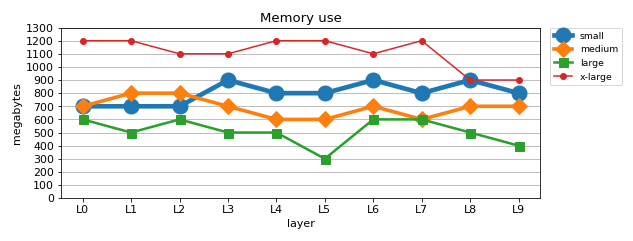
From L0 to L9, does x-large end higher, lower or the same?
lower
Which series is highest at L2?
x-large
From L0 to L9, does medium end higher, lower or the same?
the same
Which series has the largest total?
x-large
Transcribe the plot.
Title: Memory use
x-axis: layer, ticks L0 L1 L2 L3 L4 L5 L6 L7 L8 L9
y-axis: megabytes, ticks 0 100 200 300 400 500 600 700 800 900 1000 1100 1200 1300
Legend: small, medium, large, x-large
Values:
small: 700 700 700 900 800 800 900 800 900 800
medium: 700 800 800 700 600 600 700 600 700 700
large: 600 500 600 500 500 300 600 600 500 400
x-large: 1200 1200 1100 1100 1200 1200 1100 1200 900 900
